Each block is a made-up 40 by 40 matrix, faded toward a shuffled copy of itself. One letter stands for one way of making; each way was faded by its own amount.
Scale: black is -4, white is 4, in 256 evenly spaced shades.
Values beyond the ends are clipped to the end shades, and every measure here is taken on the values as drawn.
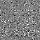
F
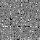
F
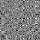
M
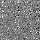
F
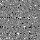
F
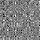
M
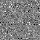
F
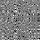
M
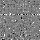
F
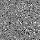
F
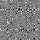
M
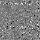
F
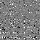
F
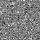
F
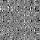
M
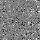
F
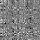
M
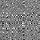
M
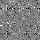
F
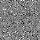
F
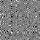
M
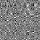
M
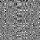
M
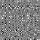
M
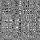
M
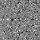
F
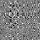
M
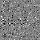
F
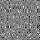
M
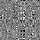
M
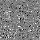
F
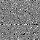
F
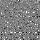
F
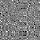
M
